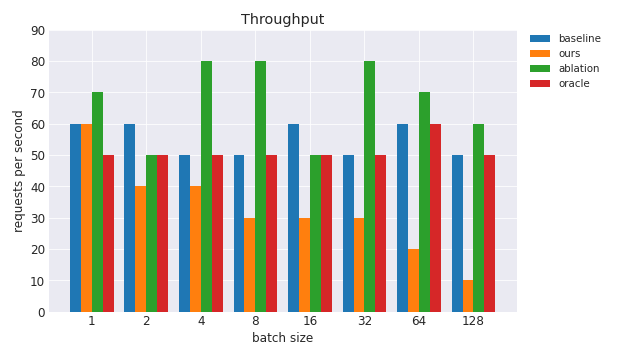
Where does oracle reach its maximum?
64
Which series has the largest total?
ablation
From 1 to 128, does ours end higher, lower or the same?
lower
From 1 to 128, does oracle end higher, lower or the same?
the same
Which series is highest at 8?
ablation
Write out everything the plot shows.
Title: Throughput
x-axis: batch size, ticks 1 2 4 8 16 32 64 128
y-axis: requests per second, ticks 0 10 20 30 40 50 60 70 80 90
Legend: baseline, ours, ablation, oracle
Values:
baseline: 60 60 50 50 60 50 60 50
ours: 60 40 40 30 30 30 20 10
ablation: 70 50 80 80 50 80 70 60
oracle: 50 50 50 50 50 50 60 50
